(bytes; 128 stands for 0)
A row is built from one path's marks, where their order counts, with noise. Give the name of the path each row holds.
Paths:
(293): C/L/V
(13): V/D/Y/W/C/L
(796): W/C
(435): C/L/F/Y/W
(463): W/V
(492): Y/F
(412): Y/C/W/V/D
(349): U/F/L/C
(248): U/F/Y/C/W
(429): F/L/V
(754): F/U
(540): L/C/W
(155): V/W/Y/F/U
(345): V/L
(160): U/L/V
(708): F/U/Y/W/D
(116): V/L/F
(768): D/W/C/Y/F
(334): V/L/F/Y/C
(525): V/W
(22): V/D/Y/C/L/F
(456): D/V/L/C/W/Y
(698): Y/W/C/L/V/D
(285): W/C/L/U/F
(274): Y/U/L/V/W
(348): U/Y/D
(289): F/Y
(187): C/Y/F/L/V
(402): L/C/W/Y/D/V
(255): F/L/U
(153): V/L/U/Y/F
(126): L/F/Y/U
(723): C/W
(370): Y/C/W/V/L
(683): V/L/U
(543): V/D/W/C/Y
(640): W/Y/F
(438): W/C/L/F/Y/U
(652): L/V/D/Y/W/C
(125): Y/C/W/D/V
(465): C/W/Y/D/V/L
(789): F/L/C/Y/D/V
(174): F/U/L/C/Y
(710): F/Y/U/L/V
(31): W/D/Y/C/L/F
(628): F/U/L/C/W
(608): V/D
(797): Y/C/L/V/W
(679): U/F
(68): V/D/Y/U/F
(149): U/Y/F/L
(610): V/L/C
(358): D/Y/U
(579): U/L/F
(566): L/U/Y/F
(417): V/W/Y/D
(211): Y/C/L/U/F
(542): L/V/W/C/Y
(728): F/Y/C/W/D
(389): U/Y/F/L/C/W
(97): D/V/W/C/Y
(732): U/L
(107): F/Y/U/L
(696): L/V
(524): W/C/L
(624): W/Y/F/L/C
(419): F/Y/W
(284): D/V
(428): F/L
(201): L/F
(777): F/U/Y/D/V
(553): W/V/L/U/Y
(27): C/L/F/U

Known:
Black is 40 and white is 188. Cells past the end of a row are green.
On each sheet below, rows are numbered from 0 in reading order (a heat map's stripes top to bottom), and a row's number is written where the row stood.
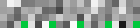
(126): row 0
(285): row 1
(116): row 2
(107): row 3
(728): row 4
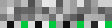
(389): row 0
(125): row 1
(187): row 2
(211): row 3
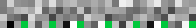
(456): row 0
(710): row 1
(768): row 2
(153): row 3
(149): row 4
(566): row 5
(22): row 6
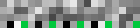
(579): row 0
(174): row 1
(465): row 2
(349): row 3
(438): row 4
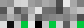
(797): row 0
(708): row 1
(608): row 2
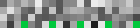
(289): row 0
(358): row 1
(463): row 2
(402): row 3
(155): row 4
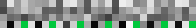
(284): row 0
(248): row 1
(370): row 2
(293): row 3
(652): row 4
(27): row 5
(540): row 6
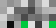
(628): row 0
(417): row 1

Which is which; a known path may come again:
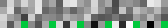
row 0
(710)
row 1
(255)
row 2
(370)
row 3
(27)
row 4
(796)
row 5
(542)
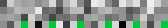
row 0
(543)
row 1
(628)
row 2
(417)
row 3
(345)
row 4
(160)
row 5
(428)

